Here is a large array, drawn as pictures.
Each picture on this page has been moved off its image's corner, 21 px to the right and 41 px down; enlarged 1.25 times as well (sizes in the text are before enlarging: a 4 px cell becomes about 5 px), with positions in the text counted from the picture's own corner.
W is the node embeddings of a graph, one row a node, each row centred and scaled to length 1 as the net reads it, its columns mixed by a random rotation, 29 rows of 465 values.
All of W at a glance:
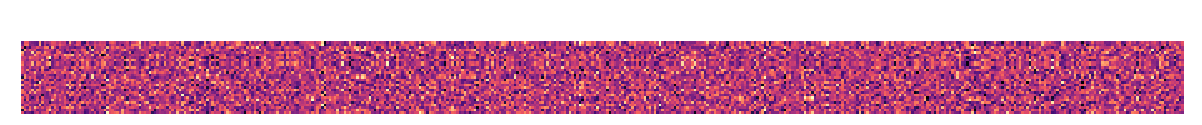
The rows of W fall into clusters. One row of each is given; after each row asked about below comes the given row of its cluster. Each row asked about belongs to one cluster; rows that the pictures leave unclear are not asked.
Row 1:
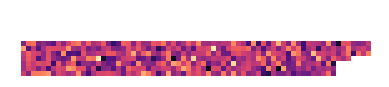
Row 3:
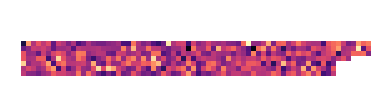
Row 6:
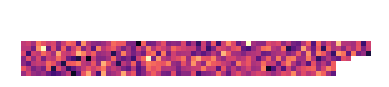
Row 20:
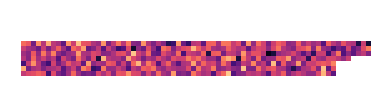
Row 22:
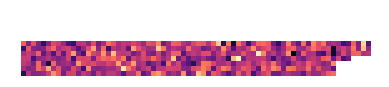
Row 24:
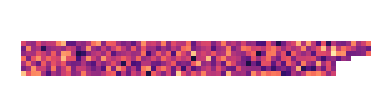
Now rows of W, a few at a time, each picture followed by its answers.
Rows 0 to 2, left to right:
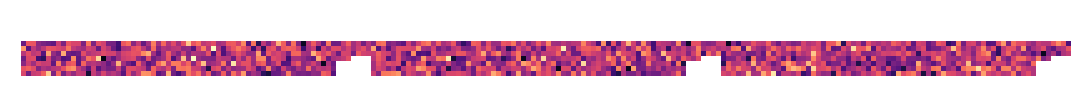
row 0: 1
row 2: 22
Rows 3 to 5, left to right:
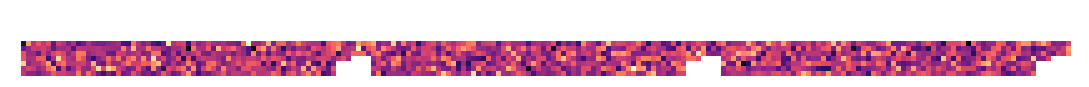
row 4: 6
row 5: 20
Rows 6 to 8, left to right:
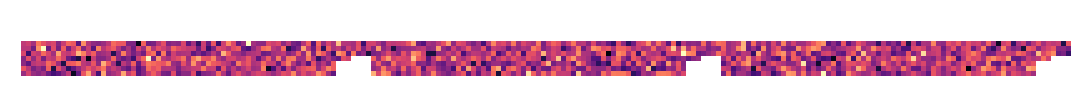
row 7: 24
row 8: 6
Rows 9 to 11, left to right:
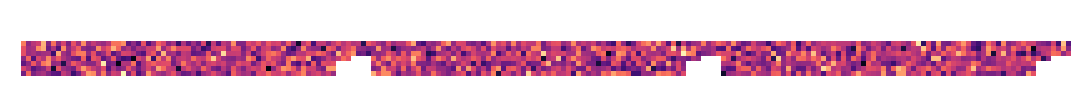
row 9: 6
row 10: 24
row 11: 22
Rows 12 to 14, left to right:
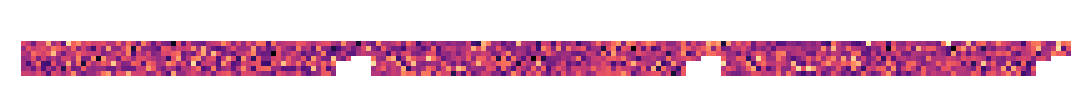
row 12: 20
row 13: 3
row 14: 3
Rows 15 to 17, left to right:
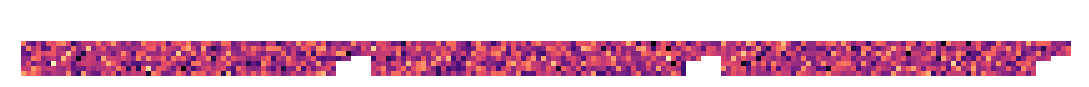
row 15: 24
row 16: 1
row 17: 20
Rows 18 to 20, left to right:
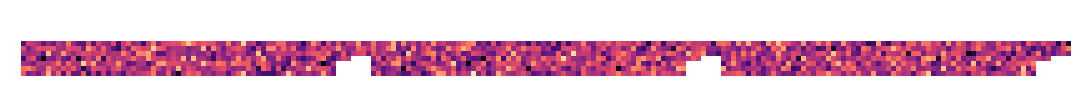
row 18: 1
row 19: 6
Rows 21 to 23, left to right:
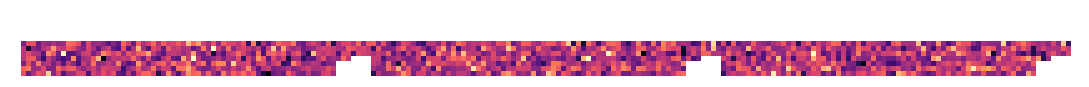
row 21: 1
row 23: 22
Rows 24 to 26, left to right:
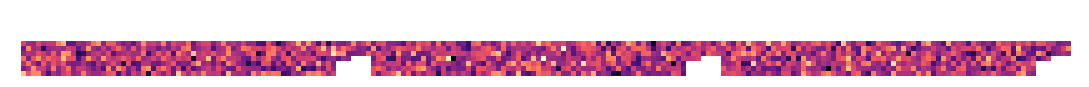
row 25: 1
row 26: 20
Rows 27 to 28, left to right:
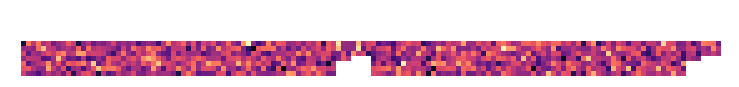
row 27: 3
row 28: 22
